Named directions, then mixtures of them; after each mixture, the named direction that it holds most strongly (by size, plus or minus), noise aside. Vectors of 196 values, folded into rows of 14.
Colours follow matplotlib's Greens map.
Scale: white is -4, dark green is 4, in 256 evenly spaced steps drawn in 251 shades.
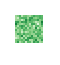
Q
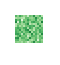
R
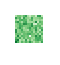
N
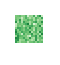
R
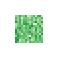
N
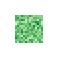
Q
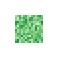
Q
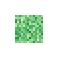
R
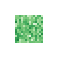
R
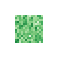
N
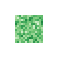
Q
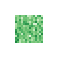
N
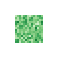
Q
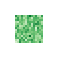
N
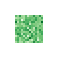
R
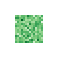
R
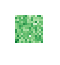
N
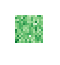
N
